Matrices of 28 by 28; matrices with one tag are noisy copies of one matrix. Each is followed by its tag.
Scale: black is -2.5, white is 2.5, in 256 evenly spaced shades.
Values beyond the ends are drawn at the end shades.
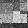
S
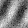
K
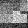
S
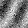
K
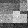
S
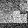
S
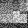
S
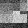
S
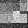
S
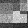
S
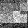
S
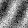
K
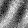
K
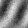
K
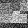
S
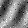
K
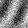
K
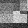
S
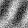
K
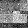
S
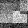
S
